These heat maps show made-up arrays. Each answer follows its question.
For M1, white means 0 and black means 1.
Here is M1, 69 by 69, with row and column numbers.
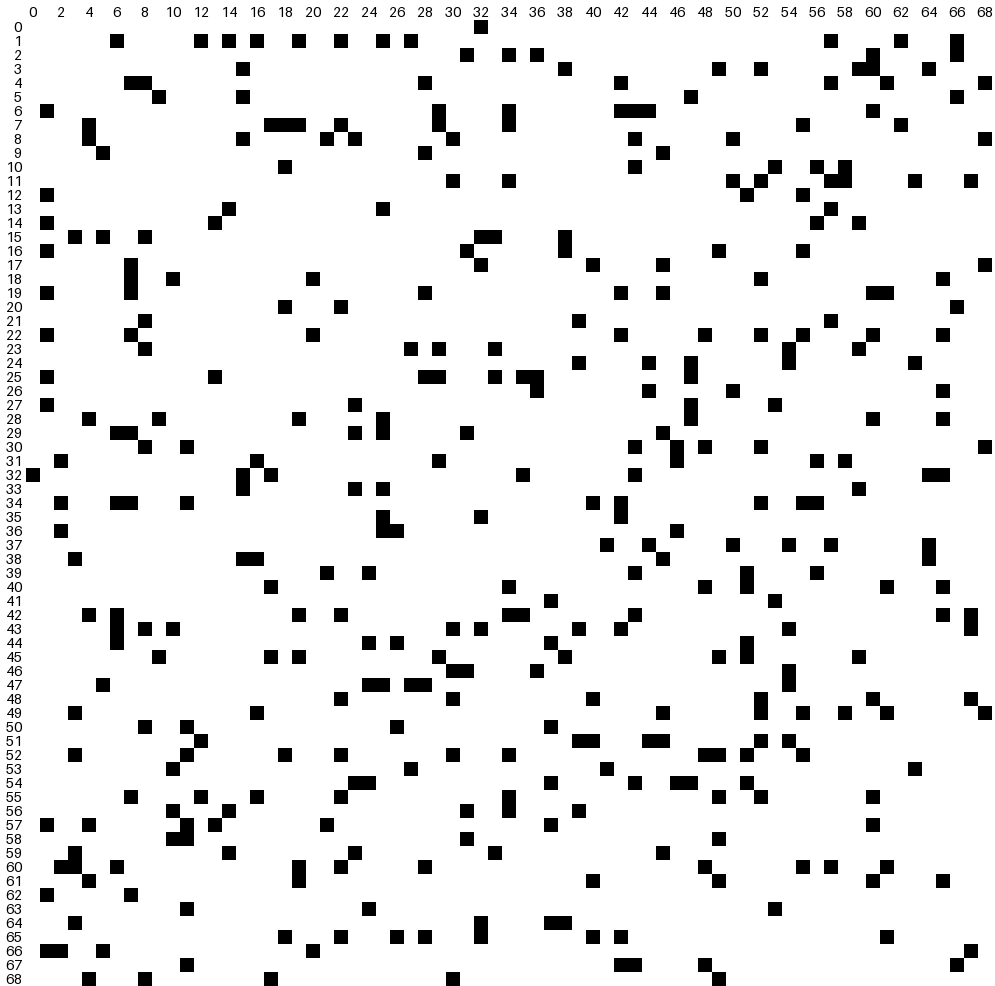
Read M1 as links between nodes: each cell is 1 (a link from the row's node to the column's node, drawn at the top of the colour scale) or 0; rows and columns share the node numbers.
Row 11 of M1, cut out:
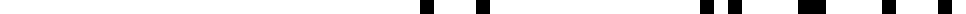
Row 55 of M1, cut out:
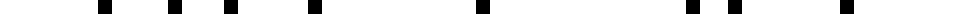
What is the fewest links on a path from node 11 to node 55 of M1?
2
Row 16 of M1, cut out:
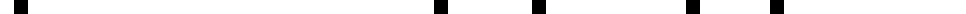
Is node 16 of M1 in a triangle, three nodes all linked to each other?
yes
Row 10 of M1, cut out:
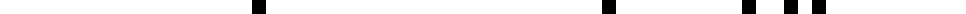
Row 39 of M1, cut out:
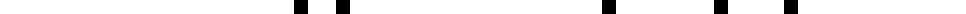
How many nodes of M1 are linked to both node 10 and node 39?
2
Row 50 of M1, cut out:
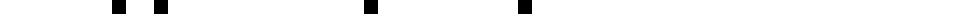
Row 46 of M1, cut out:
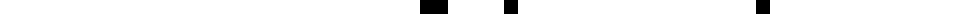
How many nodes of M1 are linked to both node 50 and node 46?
0
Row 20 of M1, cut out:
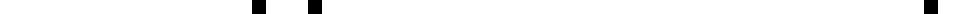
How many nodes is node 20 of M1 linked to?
3
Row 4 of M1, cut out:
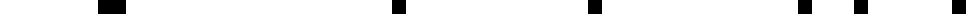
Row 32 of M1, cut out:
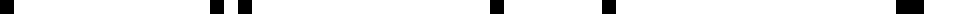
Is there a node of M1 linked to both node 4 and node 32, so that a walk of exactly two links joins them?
no
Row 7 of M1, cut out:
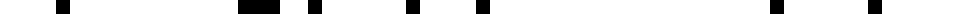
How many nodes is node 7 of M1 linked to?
9
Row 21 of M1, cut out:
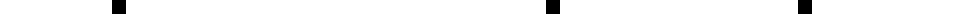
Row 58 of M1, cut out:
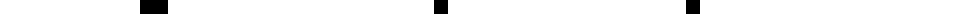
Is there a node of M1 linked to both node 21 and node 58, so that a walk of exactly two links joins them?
no
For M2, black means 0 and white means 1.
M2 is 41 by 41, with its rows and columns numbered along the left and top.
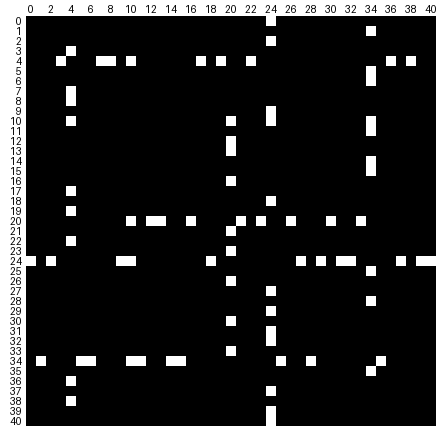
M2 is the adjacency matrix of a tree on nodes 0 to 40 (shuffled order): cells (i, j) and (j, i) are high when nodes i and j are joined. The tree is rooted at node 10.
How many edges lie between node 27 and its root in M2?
2
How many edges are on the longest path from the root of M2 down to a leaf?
2
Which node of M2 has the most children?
24
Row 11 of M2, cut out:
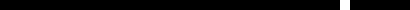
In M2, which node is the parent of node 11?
34
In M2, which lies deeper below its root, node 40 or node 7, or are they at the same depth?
the same depth
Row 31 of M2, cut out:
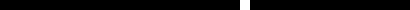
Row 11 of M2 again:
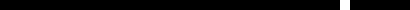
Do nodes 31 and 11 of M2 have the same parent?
no
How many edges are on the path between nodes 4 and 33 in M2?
3
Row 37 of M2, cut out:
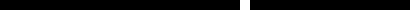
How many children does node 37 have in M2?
0
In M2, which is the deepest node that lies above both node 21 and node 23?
20
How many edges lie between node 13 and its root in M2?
2
